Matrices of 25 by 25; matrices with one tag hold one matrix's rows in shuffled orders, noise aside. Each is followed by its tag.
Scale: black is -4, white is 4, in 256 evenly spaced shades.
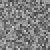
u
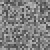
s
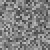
u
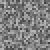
s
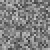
u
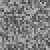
s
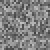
s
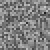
s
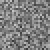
u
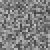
u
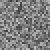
u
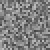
u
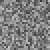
u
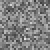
s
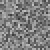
u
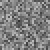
u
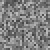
s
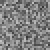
u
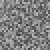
u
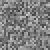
s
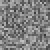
s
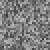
s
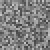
u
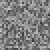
s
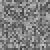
s
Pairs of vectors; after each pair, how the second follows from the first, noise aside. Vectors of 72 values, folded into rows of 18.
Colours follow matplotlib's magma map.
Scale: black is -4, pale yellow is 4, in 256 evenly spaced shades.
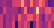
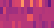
partly zeroed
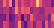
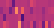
partly zeroed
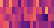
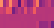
partly zeroed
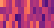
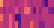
partly zeroed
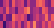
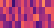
wrapped around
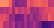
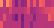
partly zeroed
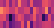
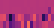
partly zeroed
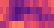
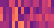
sign-scrambled
